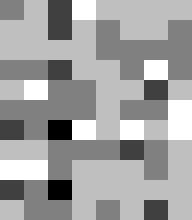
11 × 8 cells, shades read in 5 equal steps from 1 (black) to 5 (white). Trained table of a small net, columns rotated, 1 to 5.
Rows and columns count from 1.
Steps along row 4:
same down up same down up down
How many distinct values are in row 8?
3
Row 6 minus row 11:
-1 0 0 -1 1 -1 1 1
